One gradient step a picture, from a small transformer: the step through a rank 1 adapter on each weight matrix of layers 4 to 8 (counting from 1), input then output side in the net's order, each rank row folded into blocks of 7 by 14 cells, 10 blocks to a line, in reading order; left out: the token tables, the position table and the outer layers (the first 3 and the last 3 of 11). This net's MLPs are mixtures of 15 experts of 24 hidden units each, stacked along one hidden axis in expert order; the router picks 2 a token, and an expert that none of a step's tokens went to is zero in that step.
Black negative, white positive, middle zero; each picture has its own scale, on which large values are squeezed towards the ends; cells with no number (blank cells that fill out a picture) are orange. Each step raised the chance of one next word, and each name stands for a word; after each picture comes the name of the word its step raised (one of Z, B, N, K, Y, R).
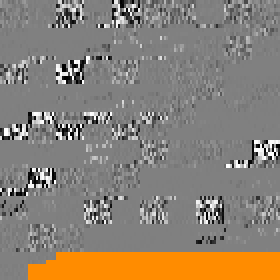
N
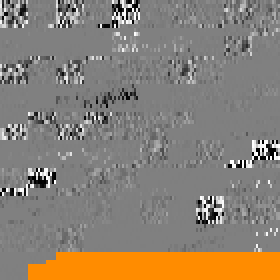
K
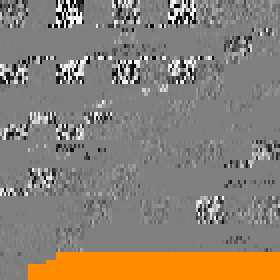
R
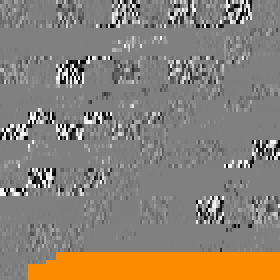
N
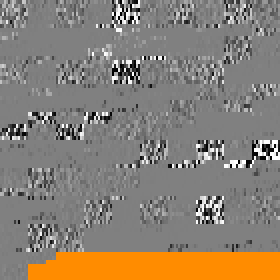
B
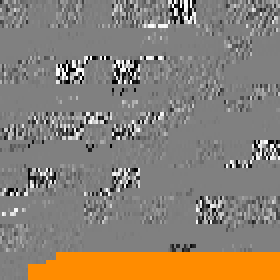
R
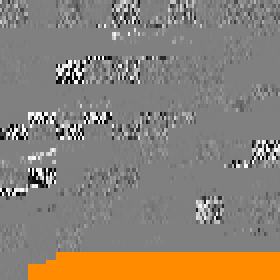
N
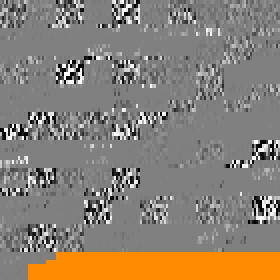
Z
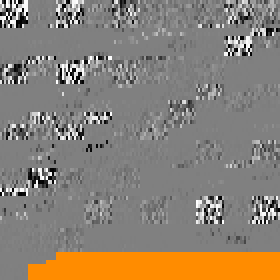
R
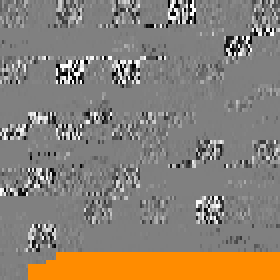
R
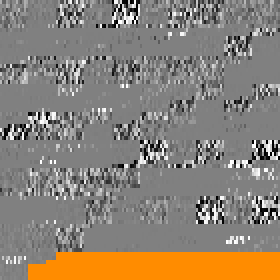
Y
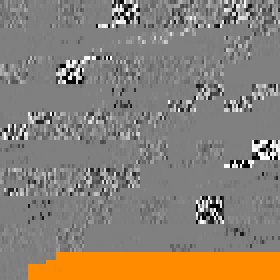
B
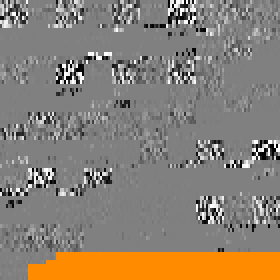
Z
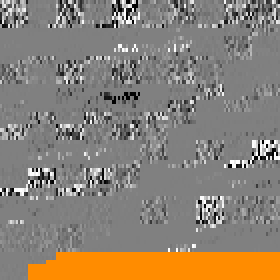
K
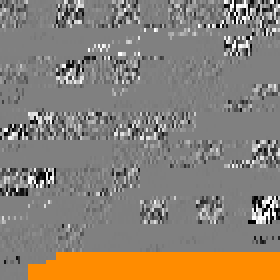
Z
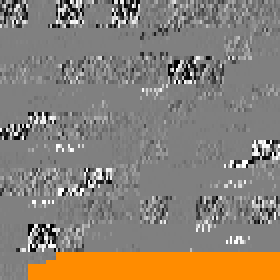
Y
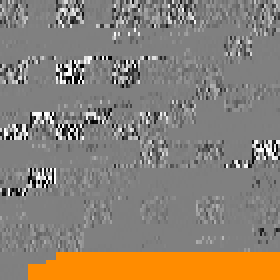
N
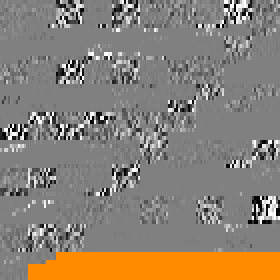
Z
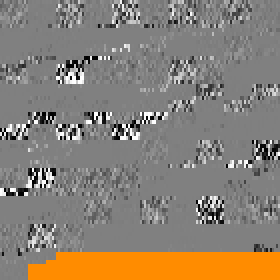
N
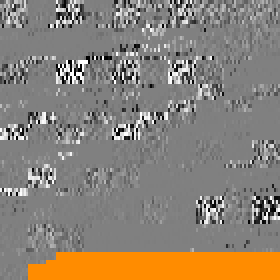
Z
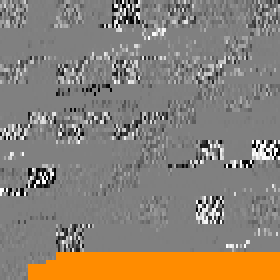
K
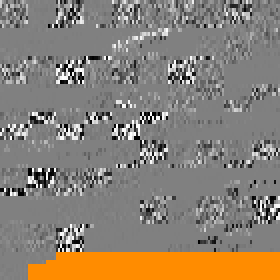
Z
